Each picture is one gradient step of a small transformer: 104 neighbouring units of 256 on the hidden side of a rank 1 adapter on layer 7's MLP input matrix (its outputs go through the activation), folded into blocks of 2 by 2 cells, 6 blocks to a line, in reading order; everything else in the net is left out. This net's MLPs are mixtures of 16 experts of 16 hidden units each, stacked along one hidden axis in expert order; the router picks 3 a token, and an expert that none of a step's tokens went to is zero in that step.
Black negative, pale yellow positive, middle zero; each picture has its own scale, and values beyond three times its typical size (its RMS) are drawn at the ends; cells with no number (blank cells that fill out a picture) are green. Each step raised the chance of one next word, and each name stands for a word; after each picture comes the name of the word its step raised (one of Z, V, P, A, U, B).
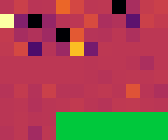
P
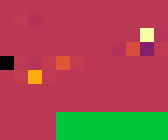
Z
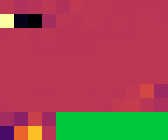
P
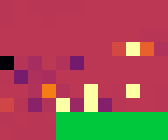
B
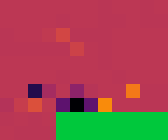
Z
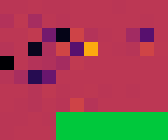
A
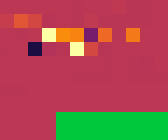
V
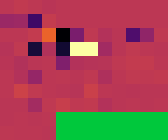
Z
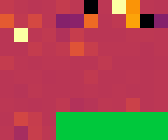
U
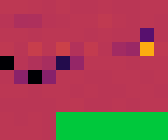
A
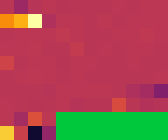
V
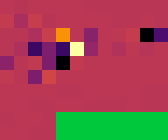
U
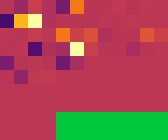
B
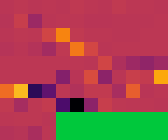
P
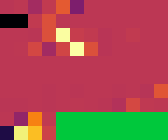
A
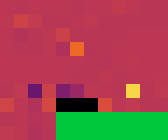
Z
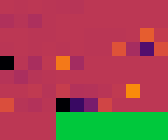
Z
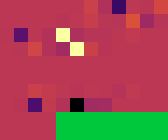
P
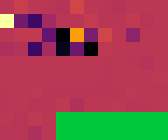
P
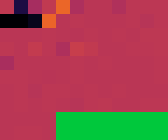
A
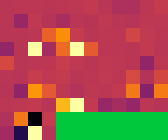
A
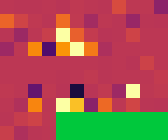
U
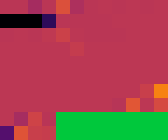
A
